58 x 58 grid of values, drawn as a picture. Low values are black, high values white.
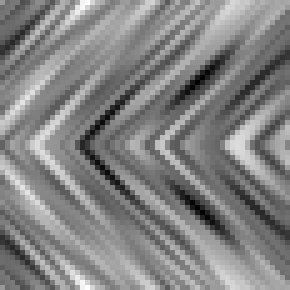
The values follow a bell shape. No single row or column stands out from its neighbours. No lone cell stands out from its neighbours. No overall slope runs across the table. On average the colour sits 50% of the way up the scale. The top and bottom halves mirror each other.
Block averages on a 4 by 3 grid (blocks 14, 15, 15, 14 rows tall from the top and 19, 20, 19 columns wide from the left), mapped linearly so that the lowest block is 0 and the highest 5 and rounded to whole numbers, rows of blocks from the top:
3 5 4 / 5 0 0 / 5 0 0 / 3 5 4
